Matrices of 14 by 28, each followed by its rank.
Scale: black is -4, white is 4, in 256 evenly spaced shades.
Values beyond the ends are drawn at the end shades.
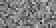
full rank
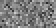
full rank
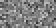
full rank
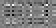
two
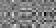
three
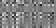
two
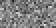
full rank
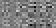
three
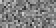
full rank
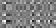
two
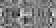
three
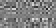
three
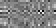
three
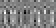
two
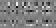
two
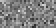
full rank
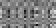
two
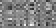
three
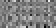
three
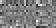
three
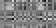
two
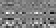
two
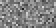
full rank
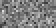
full rank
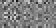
three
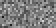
full rank
